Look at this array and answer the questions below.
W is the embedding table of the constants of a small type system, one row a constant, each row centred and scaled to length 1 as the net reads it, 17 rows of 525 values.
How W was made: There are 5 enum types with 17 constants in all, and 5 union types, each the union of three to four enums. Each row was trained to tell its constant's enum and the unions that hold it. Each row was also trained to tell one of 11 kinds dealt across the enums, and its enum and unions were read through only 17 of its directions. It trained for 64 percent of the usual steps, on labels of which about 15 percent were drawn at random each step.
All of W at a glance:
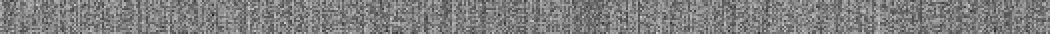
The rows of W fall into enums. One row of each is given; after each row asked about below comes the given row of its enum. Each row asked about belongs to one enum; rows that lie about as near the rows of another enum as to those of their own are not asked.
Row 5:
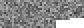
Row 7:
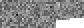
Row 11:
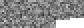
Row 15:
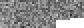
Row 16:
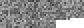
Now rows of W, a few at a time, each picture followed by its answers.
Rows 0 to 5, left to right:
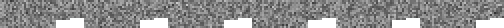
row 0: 16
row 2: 5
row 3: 7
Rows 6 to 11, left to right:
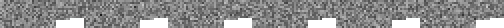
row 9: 16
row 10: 16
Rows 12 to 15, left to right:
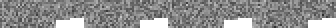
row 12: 7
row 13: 15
